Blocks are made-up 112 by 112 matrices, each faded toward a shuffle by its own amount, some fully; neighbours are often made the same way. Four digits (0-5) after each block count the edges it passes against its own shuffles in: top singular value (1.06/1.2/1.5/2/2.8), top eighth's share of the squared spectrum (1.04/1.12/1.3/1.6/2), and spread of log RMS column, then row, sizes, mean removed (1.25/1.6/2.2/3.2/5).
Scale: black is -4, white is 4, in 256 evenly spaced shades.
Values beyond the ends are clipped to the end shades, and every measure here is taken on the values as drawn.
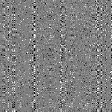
5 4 3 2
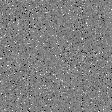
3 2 1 0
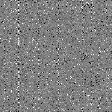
4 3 2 1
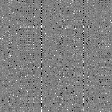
5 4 2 1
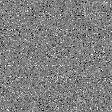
1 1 0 2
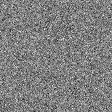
0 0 0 0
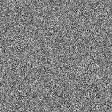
3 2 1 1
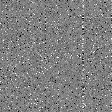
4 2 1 0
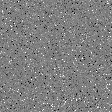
0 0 0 0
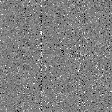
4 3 2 1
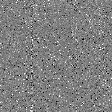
3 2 2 0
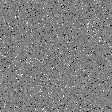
0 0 0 0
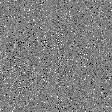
3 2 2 1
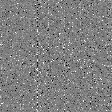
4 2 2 0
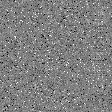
2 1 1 0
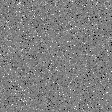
0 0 0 0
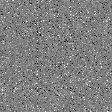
2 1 1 1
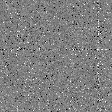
2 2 1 1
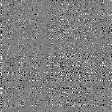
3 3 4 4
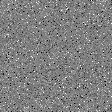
1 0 0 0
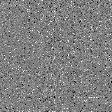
2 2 2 1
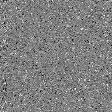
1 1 1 1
